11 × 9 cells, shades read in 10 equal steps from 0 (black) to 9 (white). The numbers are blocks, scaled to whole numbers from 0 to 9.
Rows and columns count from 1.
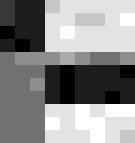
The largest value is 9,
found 9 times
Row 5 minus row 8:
0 1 1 4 6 4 3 4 4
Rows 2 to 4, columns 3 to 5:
1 8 8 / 1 8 9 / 1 8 8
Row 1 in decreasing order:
8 8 8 8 8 7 2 1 1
